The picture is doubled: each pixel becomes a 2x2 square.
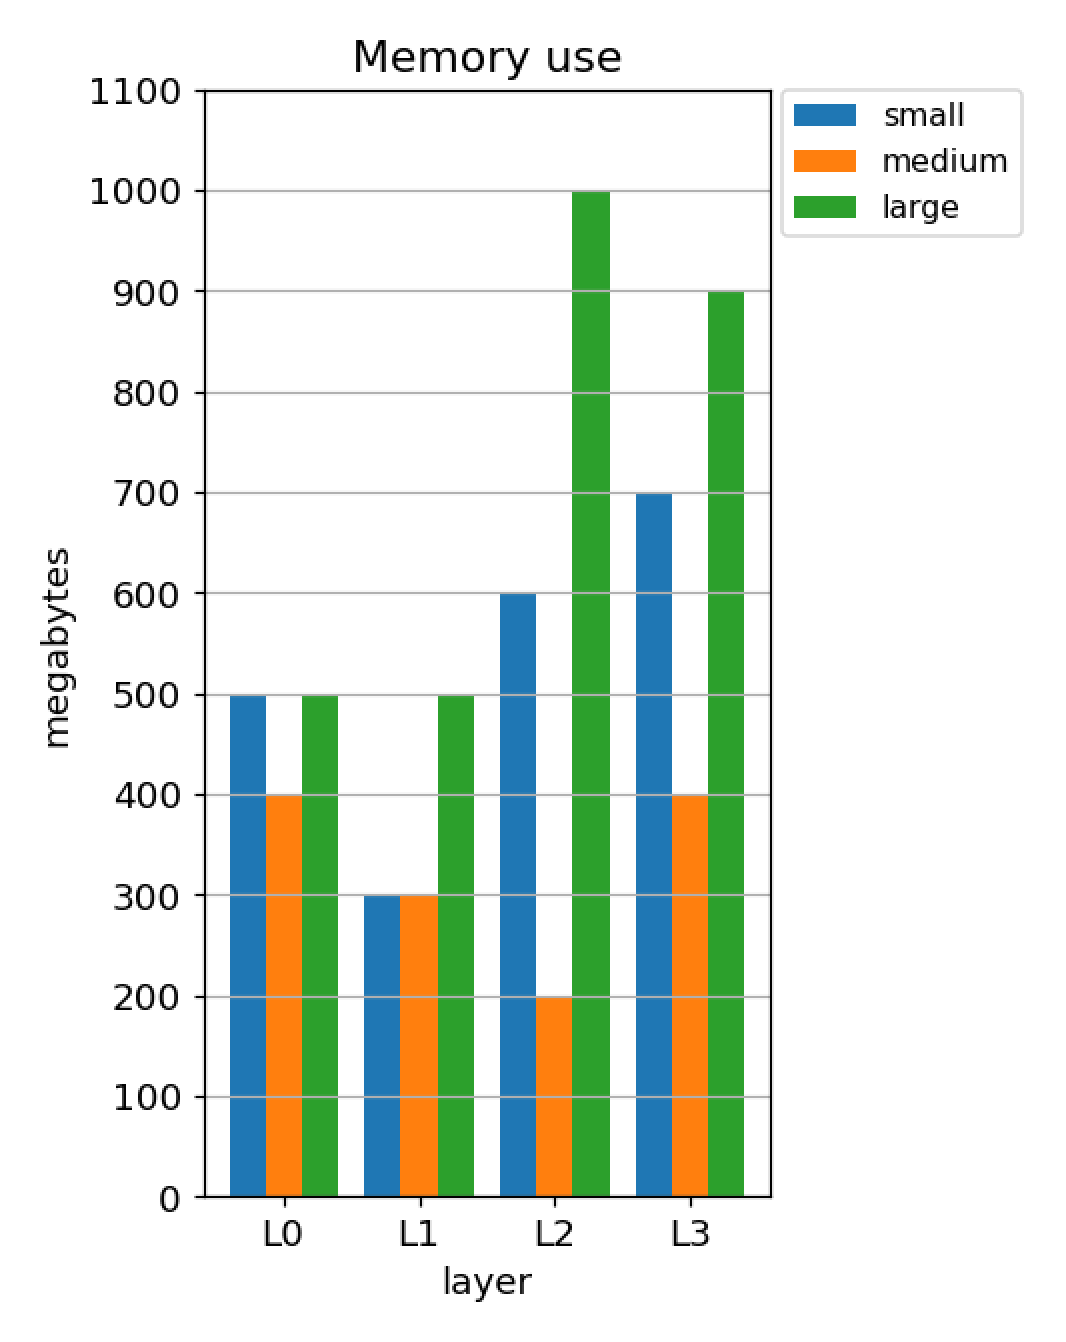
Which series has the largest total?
large
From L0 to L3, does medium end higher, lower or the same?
the same
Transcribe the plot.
Title: Memory use
x-axis: layer, ticks L0 L1 L2 L3
y-axis: megabytes, ticks 0 100 200 300 400 500 600 700 800 900 1000 1100
Legend: small, medium, large
Values:
small: 500 300 600 700
medium: 400 300 200 400
large: 500 500 1000 900
